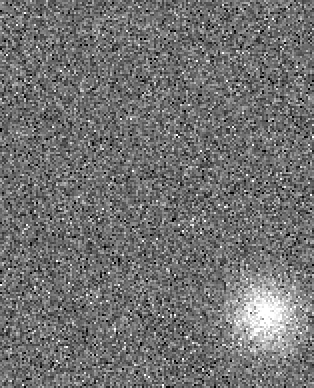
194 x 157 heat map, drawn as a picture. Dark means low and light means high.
No single row or column stands out from its neighbours. There are no regular stripes. The bottom right is the ninth with the highest average. Neither half mirrors the other. One bump rises in the bottom right.
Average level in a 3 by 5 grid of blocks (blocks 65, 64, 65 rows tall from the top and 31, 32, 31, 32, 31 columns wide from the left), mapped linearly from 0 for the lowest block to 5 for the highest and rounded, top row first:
0 0 0 0 0
0 0 0 0 0
0 0 0 2 5
